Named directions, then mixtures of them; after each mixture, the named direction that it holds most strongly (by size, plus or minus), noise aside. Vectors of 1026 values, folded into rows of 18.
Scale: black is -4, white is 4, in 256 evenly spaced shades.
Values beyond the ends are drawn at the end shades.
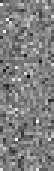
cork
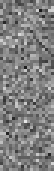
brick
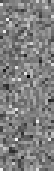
cork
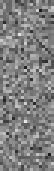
brick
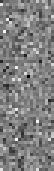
cork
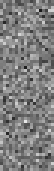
brick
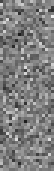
brick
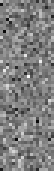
cork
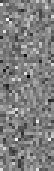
cork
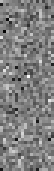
cork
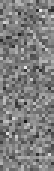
brick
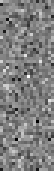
cork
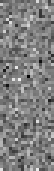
cork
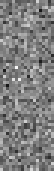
brick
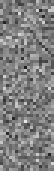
brick
